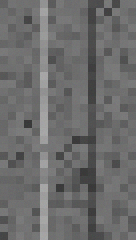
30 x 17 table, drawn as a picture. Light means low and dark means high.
Calmest part: top middle. Odd lines: columns 6 and 12. Histogram: heavy tails on both sides.
